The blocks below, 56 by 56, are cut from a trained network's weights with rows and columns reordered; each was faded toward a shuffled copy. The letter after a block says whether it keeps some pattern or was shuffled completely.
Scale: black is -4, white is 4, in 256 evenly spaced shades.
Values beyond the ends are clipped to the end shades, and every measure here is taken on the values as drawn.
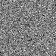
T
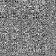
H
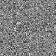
H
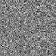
H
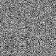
H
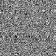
H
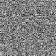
H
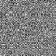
H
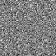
H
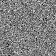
T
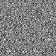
H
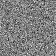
T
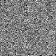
H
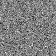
T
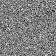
T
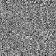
H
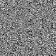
H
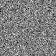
T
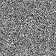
T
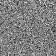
T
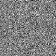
H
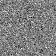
T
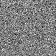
T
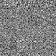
H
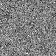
T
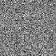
H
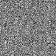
H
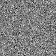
T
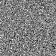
T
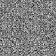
H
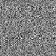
H
